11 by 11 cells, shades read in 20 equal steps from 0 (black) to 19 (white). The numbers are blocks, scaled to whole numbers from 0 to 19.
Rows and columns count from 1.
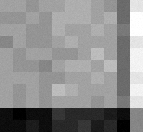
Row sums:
133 136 136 130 133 134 132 135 131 29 30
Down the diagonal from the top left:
12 11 11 11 11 13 12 12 12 1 10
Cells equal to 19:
2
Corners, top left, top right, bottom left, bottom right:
12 17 1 10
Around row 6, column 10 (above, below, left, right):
8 8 14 18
